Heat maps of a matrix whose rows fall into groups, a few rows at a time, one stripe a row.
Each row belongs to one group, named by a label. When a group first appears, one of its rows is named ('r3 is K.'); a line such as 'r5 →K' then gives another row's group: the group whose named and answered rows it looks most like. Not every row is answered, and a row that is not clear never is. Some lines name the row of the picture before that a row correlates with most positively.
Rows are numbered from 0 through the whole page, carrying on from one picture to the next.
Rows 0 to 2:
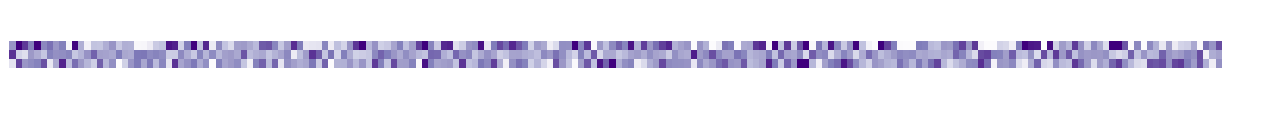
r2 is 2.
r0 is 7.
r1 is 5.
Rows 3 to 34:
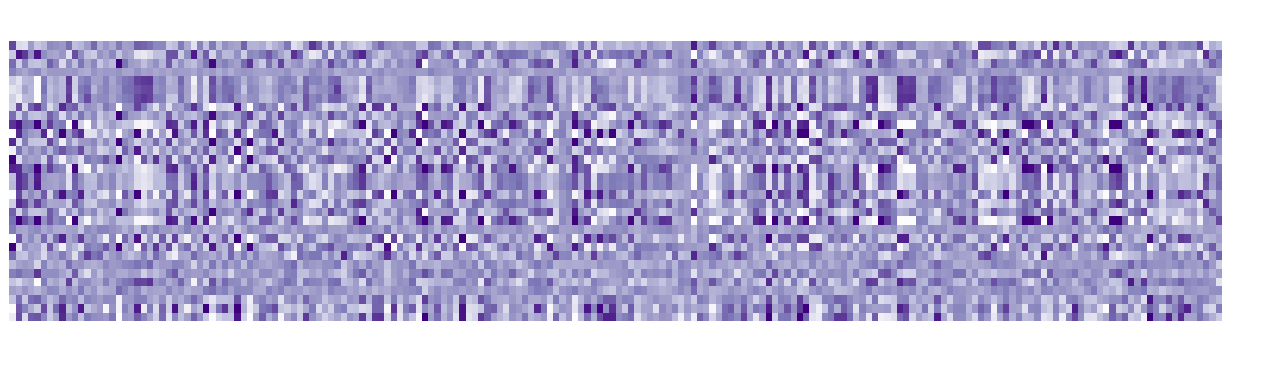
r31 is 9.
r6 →5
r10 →2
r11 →9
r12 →7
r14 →9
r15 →2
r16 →9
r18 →7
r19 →7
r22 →9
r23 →7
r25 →2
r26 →9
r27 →5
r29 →7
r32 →2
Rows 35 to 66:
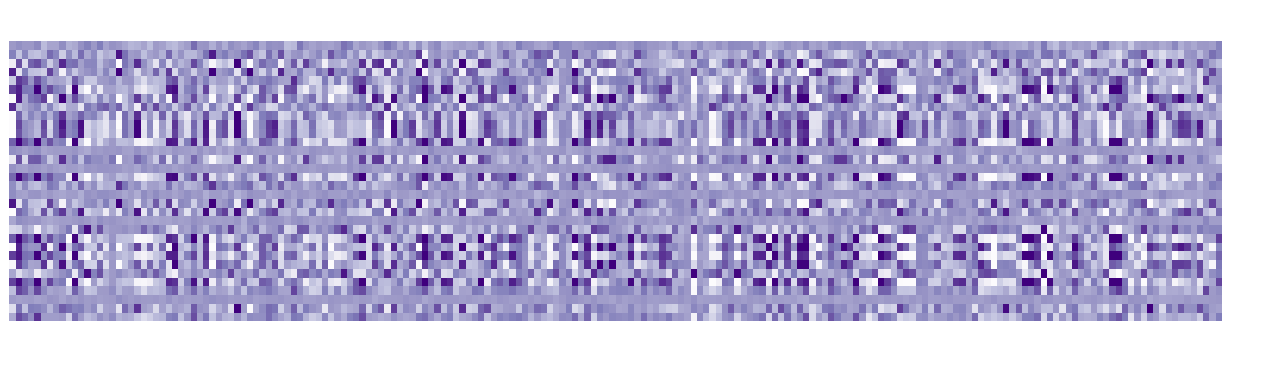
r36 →9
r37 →2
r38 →9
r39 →7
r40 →7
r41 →2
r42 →9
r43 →2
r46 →7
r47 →5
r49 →9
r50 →7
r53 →9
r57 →7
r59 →7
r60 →2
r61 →5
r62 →7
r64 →9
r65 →2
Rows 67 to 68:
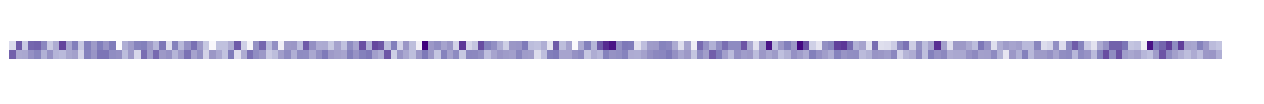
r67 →2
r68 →9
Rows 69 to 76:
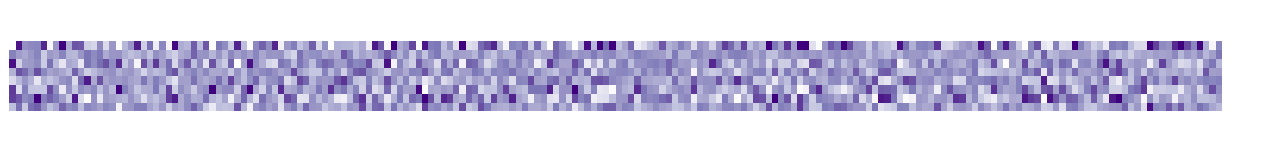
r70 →5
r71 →9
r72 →7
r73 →5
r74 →9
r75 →7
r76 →2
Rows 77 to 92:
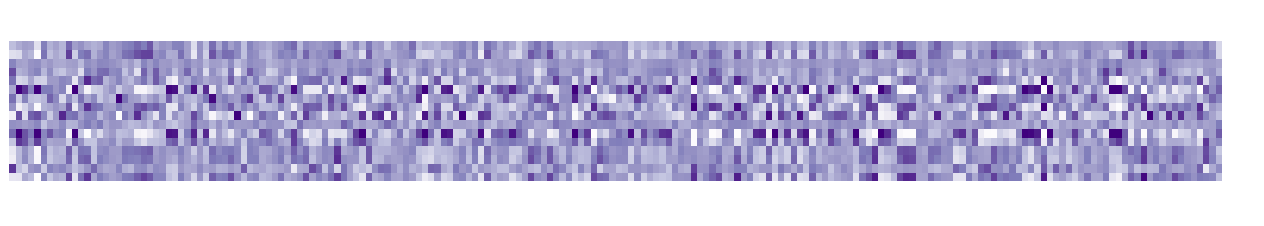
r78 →5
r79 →9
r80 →9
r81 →5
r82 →7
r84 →5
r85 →2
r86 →5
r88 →7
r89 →5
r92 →5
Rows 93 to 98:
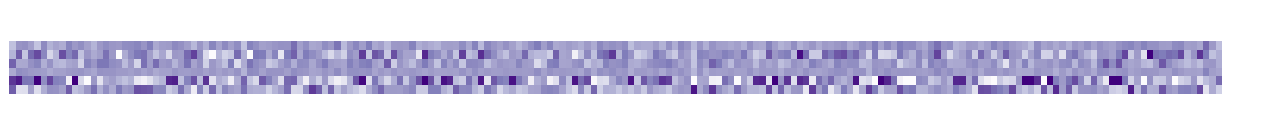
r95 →9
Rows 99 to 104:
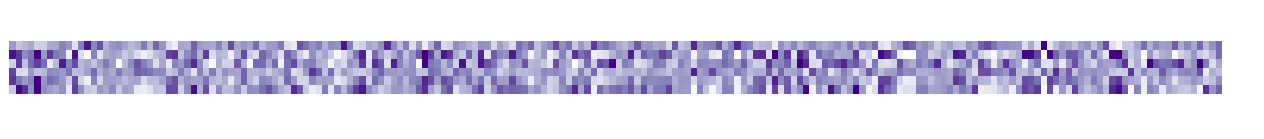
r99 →5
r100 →7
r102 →5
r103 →7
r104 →7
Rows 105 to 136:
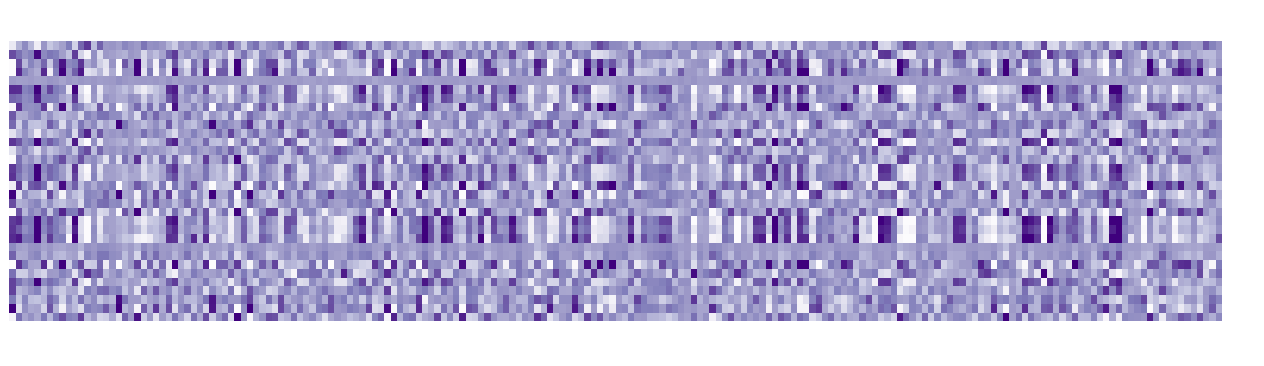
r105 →5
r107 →2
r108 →2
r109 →9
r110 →7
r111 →7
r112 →2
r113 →9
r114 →9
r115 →5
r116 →7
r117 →5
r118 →2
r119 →7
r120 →7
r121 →2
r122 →9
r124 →2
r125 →7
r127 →7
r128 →9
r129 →9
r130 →2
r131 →5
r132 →7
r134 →9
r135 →9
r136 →2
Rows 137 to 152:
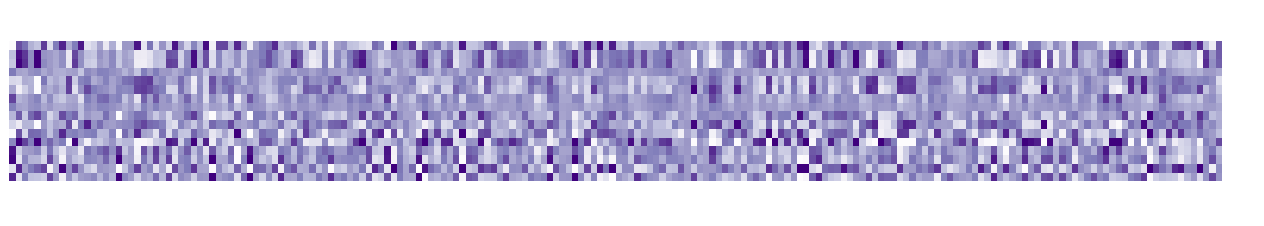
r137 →2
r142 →5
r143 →9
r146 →5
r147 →2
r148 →7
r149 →9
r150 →9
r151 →2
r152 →9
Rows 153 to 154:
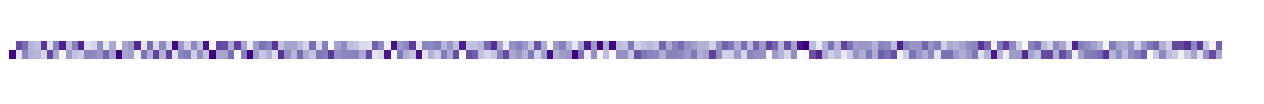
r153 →2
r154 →9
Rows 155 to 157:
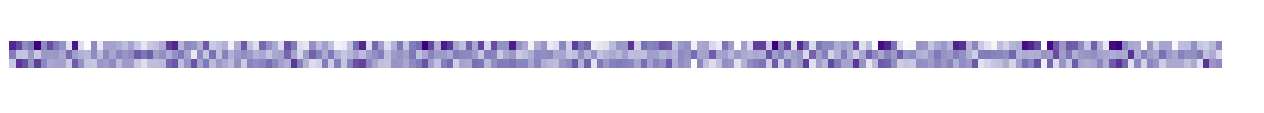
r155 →7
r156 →5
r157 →7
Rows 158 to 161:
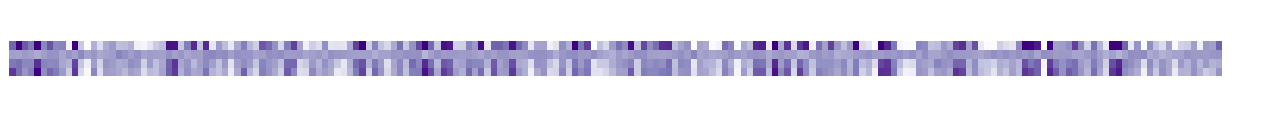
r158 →7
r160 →7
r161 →7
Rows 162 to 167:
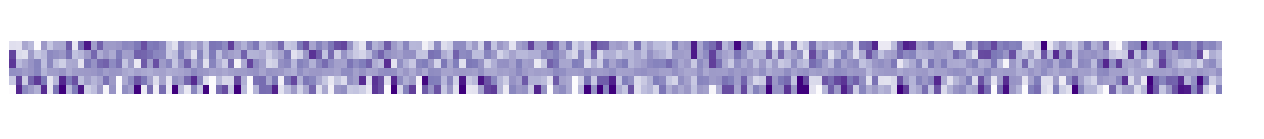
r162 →5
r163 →5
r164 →9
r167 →2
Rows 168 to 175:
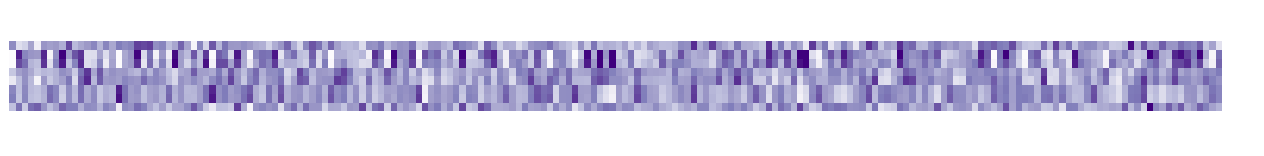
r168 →5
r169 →2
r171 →5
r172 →5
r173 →9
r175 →2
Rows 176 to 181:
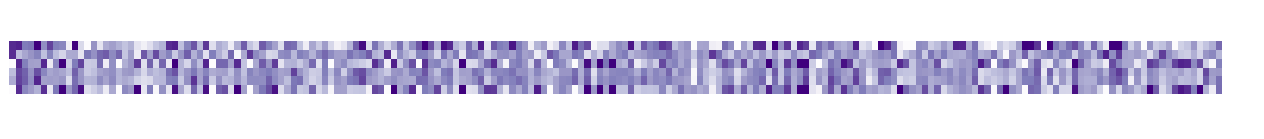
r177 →9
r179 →7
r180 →7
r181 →2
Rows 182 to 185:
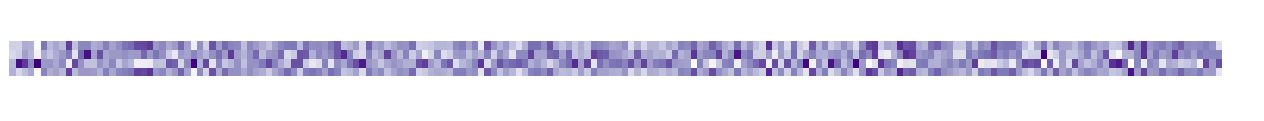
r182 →5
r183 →5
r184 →7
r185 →5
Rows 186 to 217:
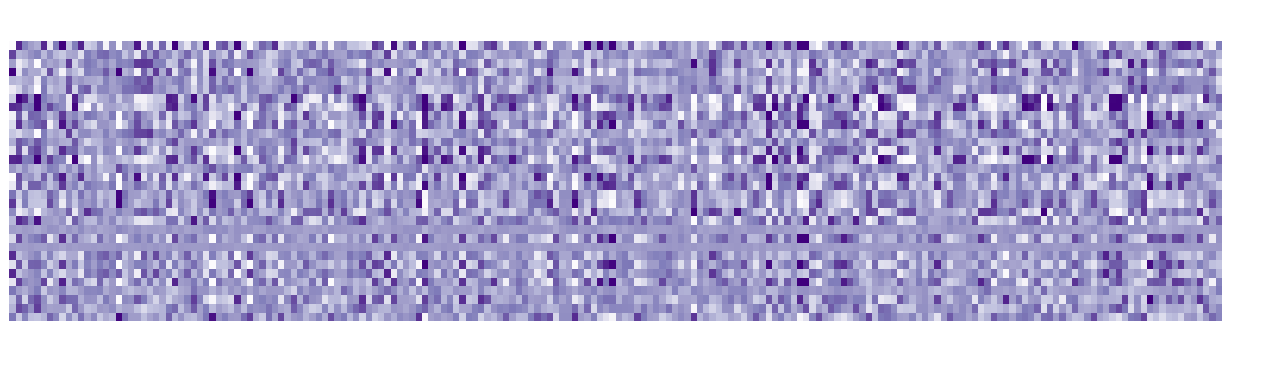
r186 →2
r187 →9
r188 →5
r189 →9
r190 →5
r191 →5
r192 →7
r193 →7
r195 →2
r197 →7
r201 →2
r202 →2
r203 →9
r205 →5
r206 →7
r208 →2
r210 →9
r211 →2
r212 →9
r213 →2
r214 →5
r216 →7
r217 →9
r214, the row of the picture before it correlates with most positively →183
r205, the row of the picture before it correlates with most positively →183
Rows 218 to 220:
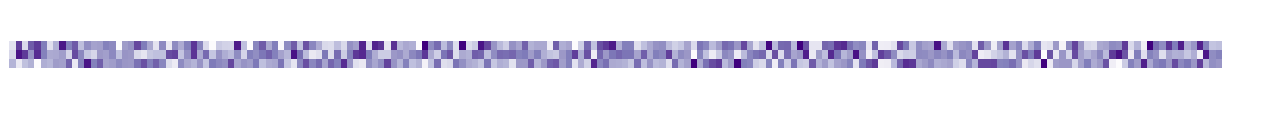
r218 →2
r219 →7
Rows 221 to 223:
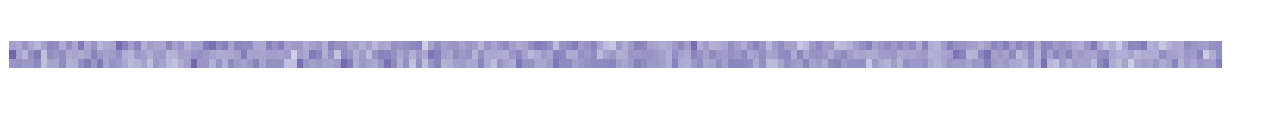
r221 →9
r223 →5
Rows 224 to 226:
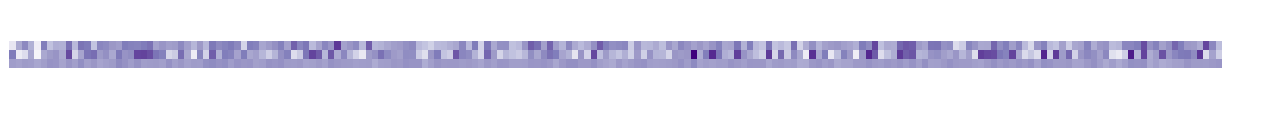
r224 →5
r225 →5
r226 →9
